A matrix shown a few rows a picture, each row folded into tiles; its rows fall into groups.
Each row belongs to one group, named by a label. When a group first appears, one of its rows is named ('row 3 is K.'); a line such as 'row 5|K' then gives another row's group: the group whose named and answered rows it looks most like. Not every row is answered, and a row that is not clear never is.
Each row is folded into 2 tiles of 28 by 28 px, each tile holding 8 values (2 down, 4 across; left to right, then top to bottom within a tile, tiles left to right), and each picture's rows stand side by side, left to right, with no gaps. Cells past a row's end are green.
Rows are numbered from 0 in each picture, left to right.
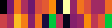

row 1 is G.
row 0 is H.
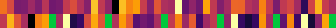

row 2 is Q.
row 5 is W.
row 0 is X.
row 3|W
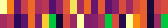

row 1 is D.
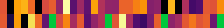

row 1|W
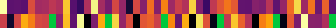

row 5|D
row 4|X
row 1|W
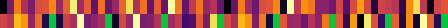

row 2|D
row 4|H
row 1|D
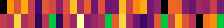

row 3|X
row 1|D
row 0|Q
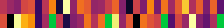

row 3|D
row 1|G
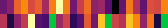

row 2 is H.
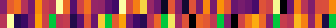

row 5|H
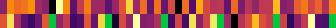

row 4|G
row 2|D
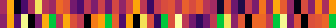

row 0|W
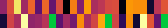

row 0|D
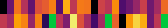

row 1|Q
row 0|H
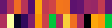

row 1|X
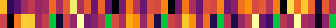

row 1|D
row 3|H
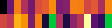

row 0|H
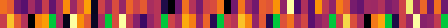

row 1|Q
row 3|H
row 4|H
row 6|X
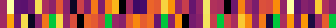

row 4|H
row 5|W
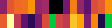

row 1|H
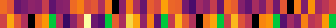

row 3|X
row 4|X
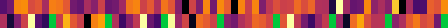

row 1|X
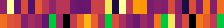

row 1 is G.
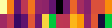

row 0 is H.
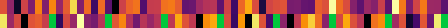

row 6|X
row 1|D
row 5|G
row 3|X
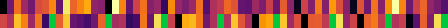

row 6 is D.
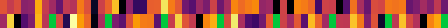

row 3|X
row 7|X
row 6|H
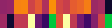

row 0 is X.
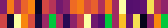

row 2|W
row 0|Q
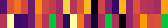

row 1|Q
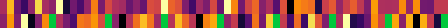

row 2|G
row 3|X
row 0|W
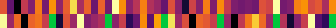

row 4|G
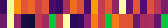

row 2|W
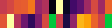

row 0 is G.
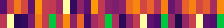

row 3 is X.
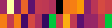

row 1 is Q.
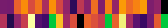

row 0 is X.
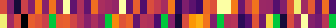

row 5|D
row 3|G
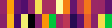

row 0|W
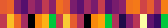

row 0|X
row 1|X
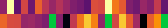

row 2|X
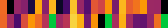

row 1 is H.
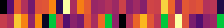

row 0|H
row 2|G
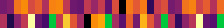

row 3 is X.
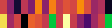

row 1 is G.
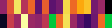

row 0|D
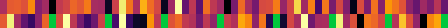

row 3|W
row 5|D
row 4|H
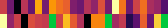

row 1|X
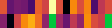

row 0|G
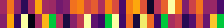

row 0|W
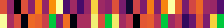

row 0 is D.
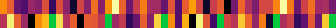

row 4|H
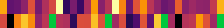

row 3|G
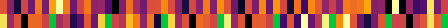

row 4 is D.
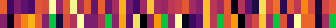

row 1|D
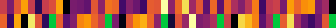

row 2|G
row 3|D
